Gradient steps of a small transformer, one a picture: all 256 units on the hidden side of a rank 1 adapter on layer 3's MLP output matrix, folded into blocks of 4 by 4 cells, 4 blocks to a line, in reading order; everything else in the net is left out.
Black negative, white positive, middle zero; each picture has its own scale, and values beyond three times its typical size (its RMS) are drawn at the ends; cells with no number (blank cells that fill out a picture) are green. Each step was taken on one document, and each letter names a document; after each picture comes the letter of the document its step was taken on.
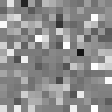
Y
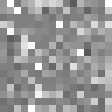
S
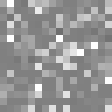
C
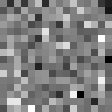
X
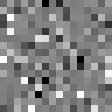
X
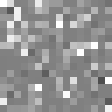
C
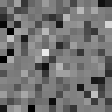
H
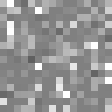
C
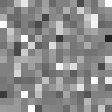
Y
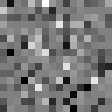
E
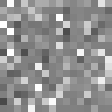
H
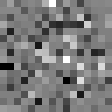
E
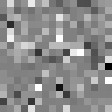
C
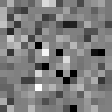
H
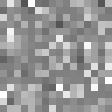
S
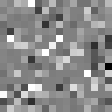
S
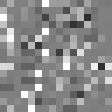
E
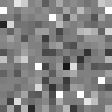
X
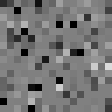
C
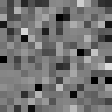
Y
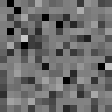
Y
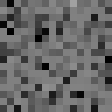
X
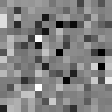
H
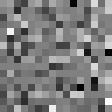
S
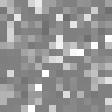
C
